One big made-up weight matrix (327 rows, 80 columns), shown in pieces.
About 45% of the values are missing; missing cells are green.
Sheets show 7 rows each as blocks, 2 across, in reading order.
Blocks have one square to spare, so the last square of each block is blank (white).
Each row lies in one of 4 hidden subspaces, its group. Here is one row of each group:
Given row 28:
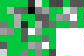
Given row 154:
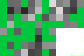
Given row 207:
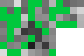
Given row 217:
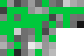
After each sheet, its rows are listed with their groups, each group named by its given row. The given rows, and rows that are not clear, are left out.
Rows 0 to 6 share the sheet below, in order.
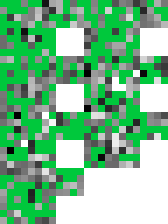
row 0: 207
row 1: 154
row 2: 207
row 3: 207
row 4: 207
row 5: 207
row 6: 207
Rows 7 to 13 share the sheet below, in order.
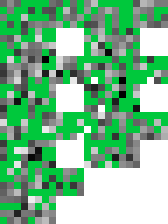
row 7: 28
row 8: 154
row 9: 207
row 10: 217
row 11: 217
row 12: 207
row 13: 207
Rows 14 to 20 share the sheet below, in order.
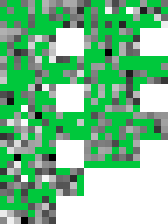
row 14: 217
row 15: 154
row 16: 154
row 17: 154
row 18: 154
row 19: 28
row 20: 154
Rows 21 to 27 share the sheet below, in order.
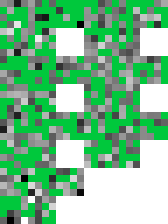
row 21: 217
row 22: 207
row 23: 28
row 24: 217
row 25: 207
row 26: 28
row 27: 154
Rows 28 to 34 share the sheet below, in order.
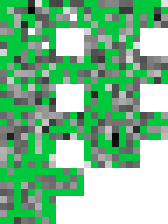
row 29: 28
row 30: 217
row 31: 207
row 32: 217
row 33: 207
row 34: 28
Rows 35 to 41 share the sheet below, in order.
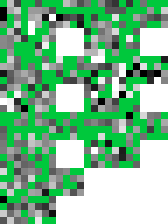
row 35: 207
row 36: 217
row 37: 154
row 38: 207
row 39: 207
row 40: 207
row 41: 28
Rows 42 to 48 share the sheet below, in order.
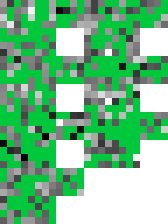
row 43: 154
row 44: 207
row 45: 28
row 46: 28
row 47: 154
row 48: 28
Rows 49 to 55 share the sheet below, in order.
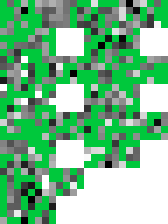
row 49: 154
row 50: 207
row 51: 28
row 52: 207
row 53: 217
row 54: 154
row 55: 154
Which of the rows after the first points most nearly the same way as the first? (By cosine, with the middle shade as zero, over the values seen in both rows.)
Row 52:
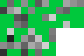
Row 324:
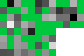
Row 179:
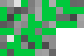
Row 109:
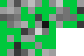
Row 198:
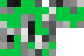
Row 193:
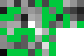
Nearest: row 193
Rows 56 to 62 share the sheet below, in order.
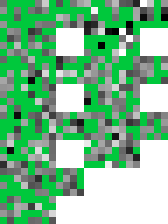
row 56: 207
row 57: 154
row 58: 207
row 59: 154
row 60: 207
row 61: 154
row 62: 28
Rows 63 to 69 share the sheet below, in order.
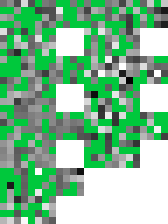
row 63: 28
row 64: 217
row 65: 154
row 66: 28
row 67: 217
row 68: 28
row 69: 217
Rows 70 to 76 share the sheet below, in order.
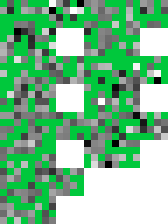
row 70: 217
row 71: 154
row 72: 207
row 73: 207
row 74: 217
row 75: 154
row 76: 154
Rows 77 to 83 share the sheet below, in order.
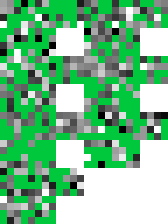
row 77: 28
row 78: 154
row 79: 217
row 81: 28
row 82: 28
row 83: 28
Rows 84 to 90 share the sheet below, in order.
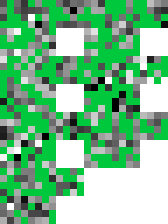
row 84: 217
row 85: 217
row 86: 154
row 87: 217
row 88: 154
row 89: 154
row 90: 207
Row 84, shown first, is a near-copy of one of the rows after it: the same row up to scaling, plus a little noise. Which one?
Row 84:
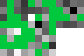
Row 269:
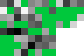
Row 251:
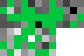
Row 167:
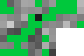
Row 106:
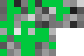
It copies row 251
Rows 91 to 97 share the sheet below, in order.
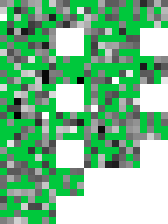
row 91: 207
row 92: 154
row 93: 154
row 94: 154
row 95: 207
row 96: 217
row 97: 217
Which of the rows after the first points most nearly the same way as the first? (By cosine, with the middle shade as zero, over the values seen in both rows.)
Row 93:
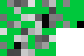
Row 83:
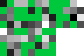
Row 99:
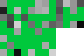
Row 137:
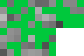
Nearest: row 99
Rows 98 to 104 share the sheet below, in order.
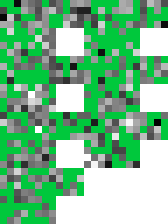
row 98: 207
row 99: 217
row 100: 217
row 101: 217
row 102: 217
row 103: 154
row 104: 217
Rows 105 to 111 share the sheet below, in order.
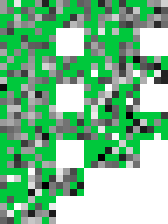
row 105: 207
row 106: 217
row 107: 28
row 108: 207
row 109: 154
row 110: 207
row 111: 154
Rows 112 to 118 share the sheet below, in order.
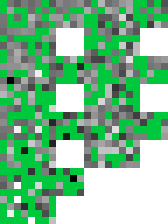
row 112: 217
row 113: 217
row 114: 217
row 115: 207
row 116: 217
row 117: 217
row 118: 217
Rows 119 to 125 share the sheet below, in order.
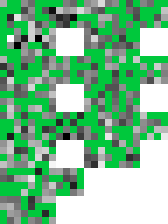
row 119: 207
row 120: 207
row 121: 217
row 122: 217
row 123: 217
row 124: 217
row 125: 28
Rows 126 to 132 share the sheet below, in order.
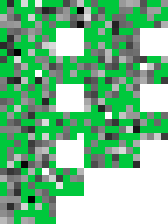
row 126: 154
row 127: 207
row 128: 217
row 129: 28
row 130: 154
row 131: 28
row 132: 207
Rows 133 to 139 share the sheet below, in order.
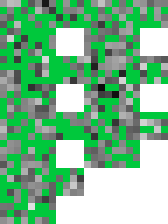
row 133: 207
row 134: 217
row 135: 207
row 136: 217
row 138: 28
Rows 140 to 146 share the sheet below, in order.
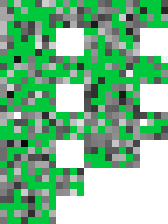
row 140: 217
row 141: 217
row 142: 207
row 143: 217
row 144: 207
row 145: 28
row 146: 217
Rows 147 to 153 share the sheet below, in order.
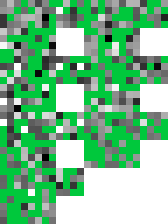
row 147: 154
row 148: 217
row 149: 28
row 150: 217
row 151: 207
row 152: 28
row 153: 207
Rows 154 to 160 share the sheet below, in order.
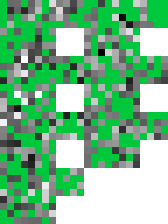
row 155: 154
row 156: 28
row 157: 154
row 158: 217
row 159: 217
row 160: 154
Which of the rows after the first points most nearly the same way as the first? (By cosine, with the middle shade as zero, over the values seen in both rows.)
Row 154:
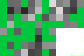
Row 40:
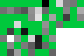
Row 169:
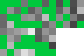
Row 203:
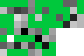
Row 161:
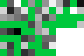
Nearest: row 40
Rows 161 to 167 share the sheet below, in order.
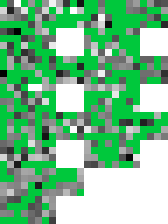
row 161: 217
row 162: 217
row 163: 207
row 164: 217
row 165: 28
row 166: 28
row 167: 217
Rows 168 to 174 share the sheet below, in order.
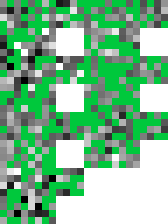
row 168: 154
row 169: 217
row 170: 154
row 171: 154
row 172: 217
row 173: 217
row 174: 207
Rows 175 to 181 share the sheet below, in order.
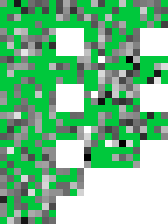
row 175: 217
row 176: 28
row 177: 207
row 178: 207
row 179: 207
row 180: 154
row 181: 154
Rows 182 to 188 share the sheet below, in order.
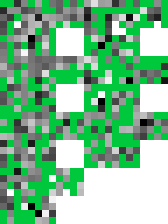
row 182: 217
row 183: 207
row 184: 217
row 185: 154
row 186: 28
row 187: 28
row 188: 217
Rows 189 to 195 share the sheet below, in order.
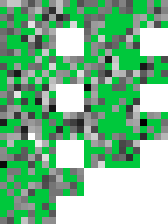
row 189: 207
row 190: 217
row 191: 217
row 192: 28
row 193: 207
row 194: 28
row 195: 154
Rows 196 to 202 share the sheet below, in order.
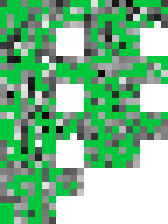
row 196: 154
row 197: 207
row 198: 207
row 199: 217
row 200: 207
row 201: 217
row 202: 217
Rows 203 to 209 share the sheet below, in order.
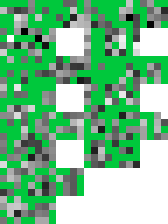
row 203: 207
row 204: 217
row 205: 217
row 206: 28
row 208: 217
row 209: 154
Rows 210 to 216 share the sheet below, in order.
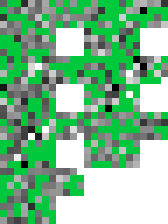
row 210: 28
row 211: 28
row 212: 28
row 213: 154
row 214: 154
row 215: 217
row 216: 28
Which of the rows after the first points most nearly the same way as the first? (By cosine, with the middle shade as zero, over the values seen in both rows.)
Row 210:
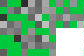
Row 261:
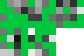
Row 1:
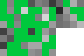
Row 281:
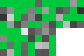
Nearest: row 1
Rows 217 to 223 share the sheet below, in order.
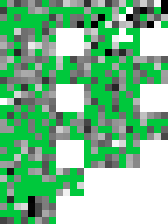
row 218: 217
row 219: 154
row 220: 217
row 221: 207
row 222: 207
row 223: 217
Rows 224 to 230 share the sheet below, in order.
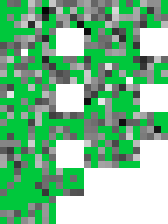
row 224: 154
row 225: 28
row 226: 207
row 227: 154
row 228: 28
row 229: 28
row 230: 154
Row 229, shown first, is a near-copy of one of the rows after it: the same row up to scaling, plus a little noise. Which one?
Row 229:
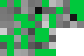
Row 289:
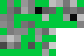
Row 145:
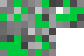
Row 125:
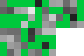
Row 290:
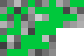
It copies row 289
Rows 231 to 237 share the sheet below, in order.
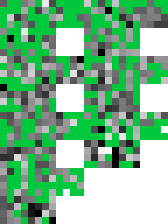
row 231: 207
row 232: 154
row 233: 28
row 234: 217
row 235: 154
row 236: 217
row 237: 217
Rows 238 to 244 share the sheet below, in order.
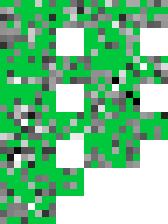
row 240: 217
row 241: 154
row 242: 154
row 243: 28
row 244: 217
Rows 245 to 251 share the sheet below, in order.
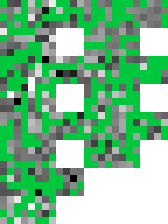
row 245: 154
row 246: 154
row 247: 207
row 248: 28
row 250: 207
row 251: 217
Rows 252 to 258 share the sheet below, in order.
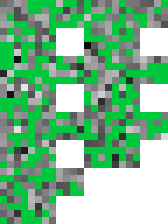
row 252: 28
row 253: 154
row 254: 207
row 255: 154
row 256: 217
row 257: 217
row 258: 207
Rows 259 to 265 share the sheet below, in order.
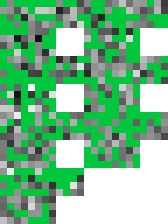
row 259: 28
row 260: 217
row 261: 217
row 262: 207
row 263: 207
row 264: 154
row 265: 28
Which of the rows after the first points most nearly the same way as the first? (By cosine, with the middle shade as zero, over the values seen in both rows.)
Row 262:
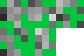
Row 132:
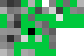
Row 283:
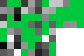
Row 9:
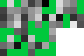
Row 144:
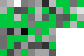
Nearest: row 9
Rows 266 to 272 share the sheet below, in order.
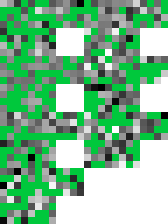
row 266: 28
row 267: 154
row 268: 217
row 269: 217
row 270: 217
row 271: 28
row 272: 207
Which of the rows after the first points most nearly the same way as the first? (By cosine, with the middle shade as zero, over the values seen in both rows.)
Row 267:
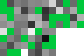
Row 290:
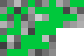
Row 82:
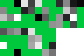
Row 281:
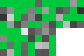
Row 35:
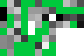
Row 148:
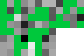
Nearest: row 148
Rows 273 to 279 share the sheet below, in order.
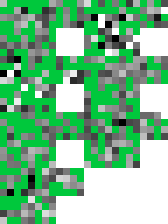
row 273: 154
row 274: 217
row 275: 207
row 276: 28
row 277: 217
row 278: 28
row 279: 28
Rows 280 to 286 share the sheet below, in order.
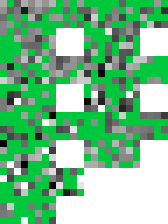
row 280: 154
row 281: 207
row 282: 154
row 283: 28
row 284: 154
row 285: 217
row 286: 207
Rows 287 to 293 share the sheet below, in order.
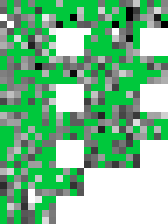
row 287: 28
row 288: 154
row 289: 28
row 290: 28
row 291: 154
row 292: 217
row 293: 207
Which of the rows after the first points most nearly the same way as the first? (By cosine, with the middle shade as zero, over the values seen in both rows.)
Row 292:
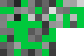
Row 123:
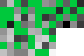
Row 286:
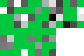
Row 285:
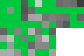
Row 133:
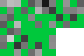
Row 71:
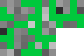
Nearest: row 71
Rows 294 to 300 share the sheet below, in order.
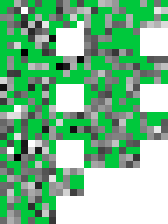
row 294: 154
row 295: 217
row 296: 28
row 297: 217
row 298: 207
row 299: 28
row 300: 217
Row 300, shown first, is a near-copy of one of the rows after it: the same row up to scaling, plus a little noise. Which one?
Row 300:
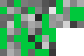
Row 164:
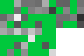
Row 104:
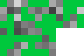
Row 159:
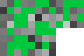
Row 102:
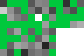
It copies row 159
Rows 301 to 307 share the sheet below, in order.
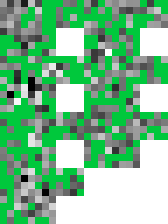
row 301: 28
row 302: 154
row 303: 207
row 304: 28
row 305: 207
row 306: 217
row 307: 154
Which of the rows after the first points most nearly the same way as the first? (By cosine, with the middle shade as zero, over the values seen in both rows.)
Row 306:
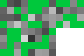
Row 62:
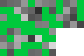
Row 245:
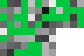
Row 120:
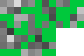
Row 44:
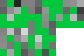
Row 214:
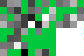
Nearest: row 44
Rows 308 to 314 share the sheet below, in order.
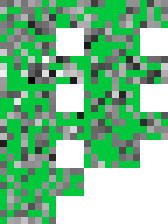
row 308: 207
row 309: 154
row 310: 207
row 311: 207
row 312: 28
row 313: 28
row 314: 217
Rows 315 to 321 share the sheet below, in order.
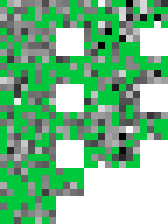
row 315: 207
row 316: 207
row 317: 154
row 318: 28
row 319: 207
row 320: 217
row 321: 28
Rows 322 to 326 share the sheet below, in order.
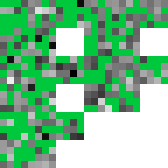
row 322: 28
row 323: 217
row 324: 28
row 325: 154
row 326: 154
